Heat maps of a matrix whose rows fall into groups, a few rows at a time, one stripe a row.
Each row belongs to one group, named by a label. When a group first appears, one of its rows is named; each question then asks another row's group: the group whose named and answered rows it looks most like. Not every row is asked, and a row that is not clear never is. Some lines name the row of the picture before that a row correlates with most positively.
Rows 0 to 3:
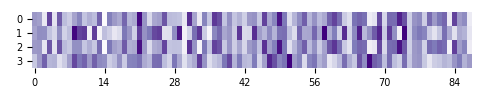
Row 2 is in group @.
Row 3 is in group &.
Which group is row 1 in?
&
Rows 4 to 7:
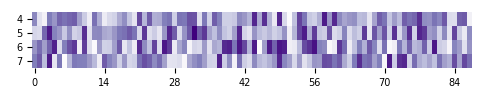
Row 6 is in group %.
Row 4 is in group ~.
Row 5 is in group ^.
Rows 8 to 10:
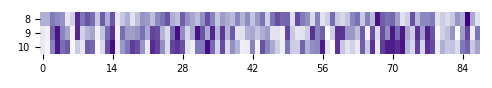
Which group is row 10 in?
^
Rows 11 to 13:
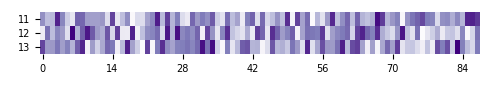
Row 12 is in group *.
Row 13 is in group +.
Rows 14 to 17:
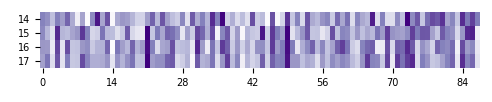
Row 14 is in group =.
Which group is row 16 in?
@
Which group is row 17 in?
@
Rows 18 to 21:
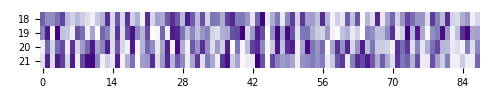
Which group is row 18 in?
%
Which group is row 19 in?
%
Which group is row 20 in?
*
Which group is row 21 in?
*
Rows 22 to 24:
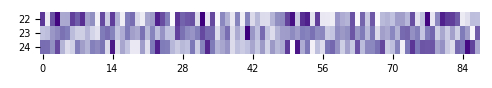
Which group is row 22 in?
+
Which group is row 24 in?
=
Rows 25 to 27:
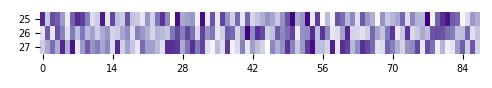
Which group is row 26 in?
%
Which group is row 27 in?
*
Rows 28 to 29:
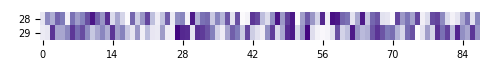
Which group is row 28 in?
*
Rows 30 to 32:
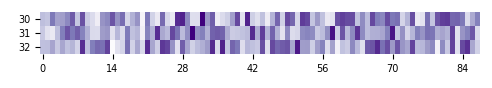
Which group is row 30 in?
+
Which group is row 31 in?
~
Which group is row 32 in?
&
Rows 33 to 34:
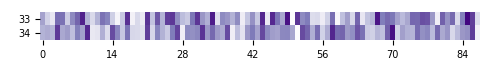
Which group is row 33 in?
~
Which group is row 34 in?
~
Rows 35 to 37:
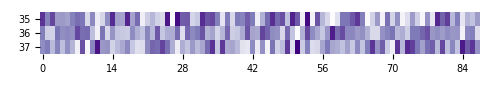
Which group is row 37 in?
=
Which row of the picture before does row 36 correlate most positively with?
34
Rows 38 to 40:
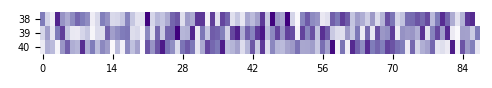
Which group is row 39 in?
%
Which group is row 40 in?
&
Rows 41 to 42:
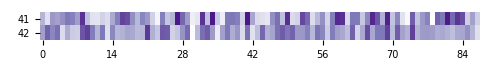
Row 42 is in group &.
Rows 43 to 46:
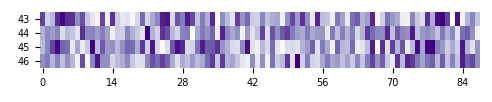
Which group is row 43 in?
+
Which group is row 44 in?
&
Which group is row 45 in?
^
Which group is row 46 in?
=
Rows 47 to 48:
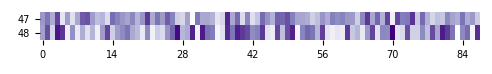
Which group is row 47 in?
@
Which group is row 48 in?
%
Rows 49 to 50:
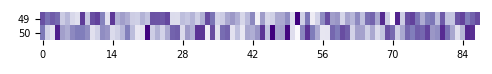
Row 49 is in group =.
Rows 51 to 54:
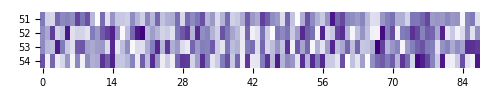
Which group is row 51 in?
~
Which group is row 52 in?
^
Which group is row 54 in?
^
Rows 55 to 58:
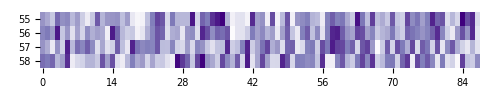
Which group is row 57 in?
@
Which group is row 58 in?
^
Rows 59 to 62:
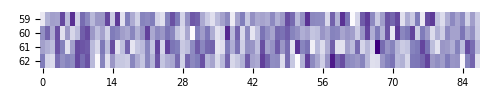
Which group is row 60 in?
@
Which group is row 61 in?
~
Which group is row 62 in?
~
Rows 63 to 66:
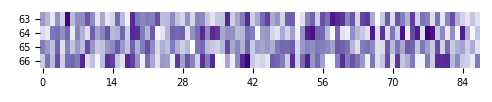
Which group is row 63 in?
@
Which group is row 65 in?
@
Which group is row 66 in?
+
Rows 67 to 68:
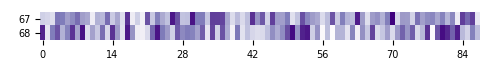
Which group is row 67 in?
~
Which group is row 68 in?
+
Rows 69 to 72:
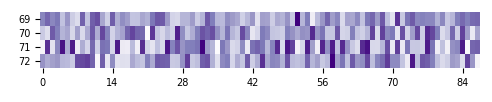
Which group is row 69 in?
=
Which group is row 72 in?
&
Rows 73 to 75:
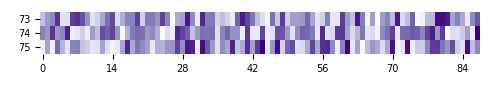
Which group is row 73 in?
+
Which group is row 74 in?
^
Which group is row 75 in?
%
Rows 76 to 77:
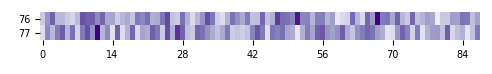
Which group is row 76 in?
&
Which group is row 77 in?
*
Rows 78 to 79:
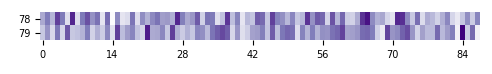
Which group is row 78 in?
*
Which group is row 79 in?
@
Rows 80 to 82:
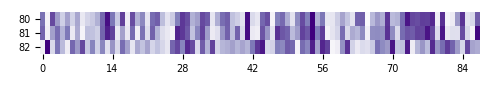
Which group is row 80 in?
^
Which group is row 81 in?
^
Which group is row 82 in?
%
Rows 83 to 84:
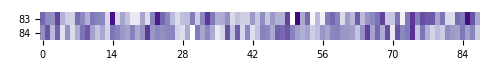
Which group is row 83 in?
=
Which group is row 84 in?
@
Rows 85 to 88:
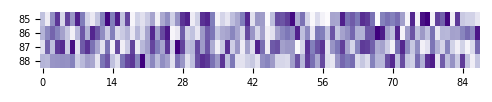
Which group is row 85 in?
+
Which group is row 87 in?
*
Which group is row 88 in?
^
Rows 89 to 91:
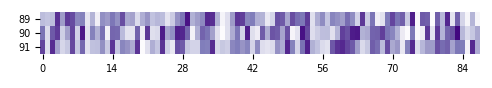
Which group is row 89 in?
+
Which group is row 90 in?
+
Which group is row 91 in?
+
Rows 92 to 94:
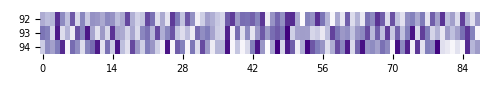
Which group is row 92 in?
%
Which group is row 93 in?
@
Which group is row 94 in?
*
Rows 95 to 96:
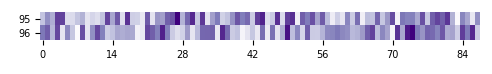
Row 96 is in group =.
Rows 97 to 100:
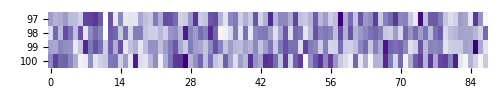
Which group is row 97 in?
&
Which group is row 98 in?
*
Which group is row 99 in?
&
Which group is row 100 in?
%
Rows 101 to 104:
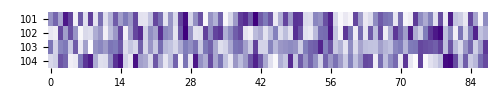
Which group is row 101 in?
%
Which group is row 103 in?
^
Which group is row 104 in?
+
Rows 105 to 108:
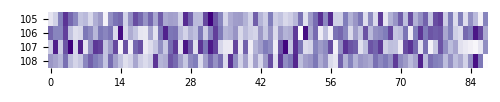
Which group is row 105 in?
^
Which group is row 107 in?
*
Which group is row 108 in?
&
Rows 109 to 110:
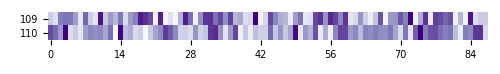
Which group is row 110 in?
=
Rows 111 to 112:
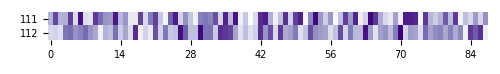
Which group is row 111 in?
*
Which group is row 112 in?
~
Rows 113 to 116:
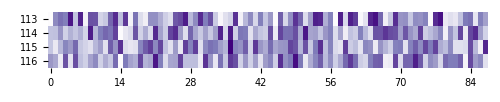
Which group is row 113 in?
*
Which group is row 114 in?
&
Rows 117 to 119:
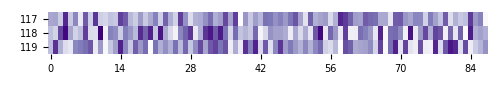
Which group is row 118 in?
^
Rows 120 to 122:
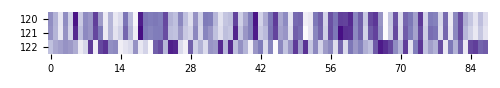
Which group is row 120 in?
@
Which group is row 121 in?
@
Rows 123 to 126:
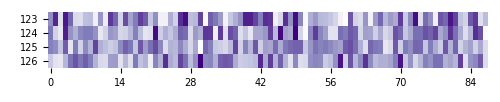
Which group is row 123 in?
%
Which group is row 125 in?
@
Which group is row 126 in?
~
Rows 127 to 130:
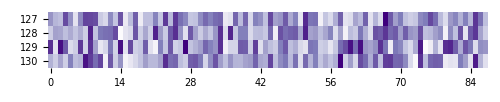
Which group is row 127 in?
~
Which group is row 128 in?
&
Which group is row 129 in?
+
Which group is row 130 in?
&
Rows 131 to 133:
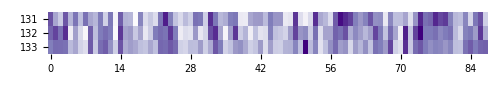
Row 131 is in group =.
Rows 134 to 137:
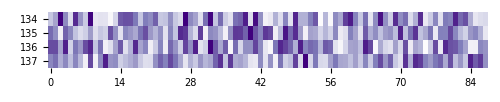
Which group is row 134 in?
+
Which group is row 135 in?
%
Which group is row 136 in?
+
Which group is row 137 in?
=
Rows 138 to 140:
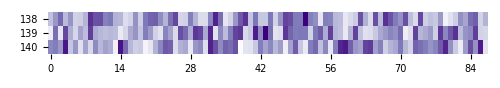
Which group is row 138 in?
&
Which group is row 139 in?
%
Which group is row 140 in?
=
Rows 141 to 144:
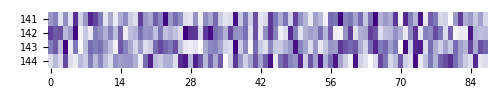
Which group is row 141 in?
@
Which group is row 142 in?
^
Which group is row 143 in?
@
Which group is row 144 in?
%
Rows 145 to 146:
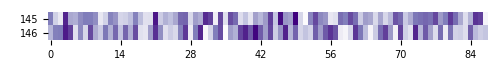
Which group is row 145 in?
~
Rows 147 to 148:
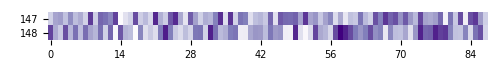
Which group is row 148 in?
=
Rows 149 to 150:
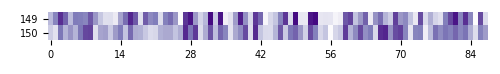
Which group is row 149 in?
+
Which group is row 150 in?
+
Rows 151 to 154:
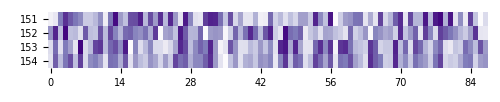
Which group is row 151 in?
^
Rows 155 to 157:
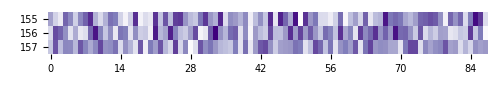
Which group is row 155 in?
~
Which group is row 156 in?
&
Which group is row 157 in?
*
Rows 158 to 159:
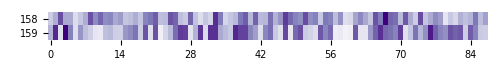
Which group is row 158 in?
&
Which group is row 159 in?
%
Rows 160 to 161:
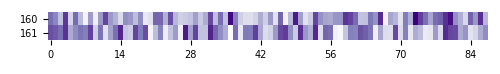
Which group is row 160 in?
=
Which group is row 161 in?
+
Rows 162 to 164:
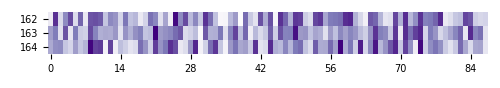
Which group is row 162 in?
*
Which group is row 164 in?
&
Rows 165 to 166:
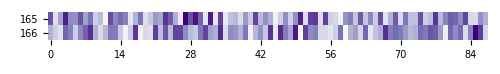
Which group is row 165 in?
+
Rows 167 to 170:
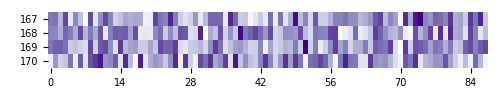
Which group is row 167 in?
=
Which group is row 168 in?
%
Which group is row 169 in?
=
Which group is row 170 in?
*
